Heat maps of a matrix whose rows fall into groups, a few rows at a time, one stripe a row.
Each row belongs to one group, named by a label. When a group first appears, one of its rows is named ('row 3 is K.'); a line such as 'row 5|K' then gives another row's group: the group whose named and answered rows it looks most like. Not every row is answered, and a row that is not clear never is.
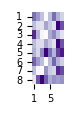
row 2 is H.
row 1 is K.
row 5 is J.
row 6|K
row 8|J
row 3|K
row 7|H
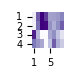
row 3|K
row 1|J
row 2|J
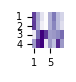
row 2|K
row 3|J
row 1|K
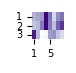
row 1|J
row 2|J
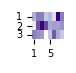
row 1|H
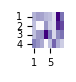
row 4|K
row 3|J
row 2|H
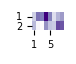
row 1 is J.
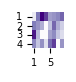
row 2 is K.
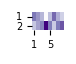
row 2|J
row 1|K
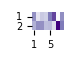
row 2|H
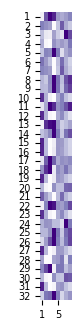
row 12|K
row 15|K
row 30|H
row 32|J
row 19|K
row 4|H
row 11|J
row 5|J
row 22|J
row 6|K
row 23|K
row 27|K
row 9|J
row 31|K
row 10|K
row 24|H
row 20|H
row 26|J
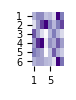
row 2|J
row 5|K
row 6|H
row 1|H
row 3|K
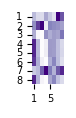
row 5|K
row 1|H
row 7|J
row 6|K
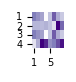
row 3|K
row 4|J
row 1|K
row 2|H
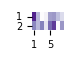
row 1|K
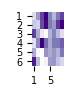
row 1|J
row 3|K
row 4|J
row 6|K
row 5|H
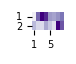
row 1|J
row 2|H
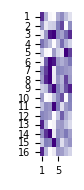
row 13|K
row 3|J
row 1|K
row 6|J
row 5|H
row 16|K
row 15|J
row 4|K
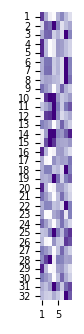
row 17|H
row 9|K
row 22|H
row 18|H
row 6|H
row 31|J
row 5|K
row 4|K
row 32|H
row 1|K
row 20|K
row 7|H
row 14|J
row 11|J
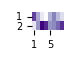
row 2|J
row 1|K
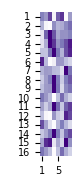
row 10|K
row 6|K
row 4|J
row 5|J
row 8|J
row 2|H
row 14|J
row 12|H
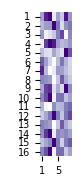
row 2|J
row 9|H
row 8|K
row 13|K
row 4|J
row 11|H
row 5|H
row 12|J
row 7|K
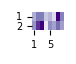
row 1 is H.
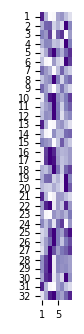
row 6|H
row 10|J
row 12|J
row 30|H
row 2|H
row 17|J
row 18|J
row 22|H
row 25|J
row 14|H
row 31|K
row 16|J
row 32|J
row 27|J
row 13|K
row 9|K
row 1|K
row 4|H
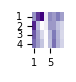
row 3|K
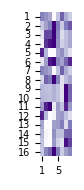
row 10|H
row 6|J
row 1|K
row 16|J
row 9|H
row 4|J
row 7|K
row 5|K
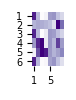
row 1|K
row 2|H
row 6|K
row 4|H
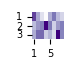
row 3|H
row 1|K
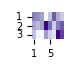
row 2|J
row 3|H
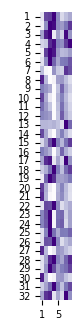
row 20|K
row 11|K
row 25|J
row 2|J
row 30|K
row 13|H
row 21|K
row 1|J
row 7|H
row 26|J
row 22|J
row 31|J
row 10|K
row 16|K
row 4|J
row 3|H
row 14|K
